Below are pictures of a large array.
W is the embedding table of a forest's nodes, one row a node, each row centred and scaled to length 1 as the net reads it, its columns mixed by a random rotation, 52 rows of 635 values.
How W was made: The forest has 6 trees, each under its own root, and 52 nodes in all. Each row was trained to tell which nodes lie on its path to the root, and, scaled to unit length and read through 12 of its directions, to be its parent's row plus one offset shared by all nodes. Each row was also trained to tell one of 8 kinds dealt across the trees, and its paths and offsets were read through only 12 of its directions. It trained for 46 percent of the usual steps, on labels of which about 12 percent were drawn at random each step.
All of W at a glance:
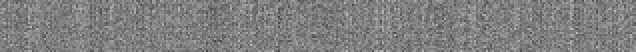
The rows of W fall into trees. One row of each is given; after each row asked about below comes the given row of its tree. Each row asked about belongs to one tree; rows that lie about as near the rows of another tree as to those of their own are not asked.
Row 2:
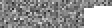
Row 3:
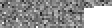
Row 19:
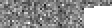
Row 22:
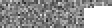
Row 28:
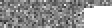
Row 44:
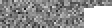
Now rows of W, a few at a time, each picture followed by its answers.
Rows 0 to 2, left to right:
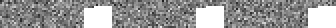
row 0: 19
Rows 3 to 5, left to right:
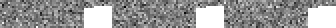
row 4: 28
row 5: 44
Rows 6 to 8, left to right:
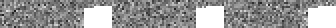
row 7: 22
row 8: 19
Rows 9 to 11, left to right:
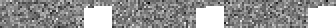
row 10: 19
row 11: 3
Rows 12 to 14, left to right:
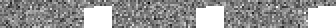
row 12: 28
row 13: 19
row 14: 19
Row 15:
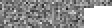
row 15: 2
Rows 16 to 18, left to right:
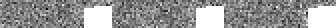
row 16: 22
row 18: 19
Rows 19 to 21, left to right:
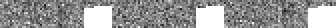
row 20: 2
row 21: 3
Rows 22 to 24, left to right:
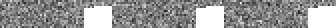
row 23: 19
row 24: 28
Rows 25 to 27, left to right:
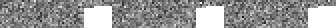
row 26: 22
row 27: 3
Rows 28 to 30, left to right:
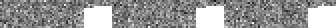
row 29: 3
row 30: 3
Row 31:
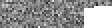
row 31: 2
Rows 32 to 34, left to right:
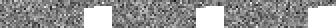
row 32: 44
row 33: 44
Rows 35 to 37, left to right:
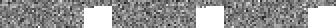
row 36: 22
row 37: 3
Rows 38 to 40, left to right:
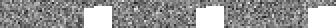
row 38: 44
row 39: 2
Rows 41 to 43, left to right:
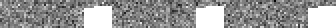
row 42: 3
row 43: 19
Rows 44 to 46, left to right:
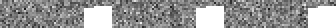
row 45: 19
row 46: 44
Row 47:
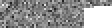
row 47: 2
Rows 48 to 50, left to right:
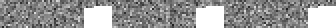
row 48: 2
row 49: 3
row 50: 3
